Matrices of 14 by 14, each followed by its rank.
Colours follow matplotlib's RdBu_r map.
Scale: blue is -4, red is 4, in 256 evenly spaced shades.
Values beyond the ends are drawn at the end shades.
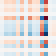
one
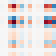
one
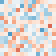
full rank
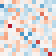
full rank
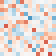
full rank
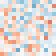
full rank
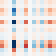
one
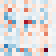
three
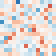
full rank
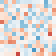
full rank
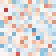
full rank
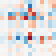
three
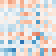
three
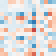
three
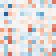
three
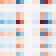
one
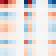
one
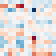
three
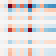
one
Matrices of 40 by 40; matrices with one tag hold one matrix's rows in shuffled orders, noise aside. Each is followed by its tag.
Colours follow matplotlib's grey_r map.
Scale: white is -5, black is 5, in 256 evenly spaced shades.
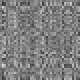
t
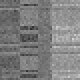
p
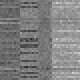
p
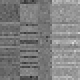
p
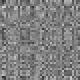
t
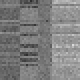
p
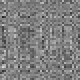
t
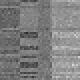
p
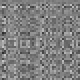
t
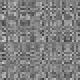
t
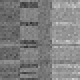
p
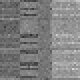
p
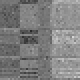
p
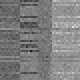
p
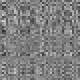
t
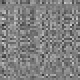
t
